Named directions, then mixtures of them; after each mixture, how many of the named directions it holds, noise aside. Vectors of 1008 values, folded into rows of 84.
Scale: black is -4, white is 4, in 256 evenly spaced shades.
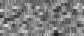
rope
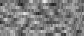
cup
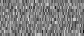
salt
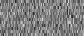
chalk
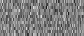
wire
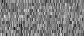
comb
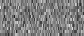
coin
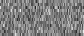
three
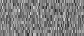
one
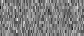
three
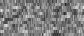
one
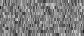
three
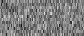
one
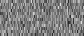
one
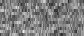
three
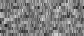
two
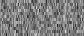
three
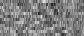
three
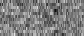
three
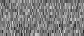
two
